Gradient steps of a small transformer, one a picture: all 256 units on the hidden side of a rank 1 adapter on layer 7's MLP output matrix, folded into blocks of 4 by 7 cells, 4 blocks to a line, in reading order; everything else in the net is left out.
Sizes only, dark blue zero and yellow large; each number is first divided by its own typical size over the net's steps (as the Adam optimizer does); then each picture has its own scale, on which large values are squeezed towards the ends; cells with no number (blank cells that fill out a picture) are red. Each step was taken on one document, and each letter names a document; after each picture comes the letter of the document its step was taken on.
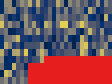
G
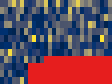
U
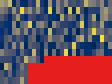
U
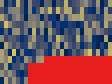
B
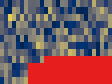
B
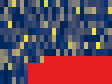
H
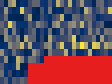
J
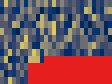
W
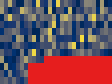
J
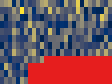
U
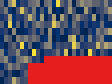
H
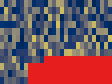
G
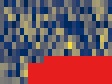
B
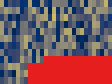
W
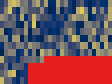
G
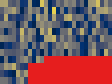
W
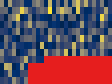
U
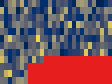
G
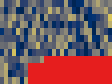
B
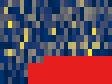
H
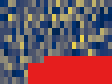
J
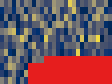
W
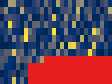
H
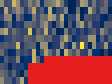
J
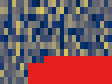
G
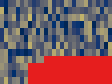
G
